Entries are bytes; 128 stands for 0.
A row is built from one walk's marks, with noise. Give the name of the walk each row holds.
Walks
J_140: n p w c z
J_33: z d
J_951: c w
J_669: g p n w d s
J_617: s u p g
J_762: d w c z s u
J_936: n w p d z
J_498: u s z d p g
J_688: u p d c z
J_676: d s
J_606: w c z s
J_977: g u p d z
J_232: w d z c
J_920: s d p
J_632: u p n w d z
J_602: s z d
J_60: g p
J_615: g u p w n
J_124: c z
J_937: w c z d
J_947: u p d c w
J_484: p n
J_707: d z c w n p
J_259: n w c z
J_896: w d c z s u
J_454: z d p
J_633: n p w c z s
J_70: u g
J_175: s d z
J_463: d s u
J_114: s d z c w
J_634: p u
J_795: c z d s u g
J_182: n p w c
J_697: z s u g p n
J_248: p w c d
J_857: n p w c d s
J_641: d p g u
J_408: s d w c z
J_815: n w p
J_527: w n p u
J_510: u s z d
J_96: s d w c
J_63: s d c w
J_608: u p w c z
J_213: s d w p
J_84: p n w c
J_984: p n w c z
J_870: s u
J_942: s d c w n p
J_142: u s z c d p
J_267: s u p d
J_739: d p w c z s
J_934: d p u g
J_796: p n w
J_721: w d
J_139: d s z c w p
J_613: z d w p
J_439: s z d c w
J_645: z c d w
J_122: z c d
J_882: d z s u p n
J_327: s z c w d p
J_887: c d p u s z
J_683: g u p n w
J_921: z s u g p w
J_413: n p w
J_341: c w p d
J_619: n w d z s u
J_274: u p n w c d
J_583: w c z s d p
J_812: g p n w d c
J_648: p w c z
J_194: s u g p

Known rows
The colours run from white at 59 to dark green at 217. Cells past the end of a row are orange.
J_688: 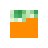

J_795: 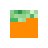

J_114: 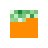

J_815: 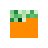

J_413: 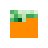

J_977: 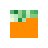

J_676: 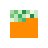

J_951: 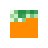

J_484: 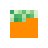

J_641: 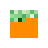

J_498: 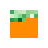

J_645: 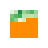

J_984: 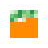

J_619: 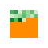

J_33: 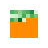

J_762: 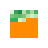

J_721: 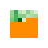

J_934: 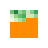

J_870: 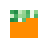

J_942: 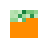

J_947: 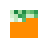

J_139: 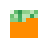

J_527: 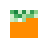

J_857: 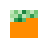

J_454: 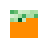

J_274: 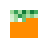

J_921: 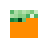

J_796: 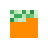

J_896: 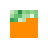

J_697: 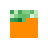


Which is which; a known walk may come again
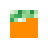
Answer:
J_984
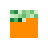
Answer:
J_619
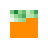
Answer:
J_934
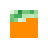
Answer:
J_645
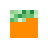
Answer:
J_84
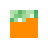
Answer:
J_142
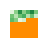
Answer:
J_937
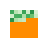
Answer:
J_796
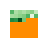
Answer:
J_921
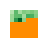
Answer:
J_182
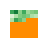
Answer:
J_882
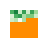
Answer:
J_527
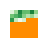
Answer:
J_259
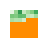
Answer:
J_327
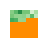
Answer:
J_795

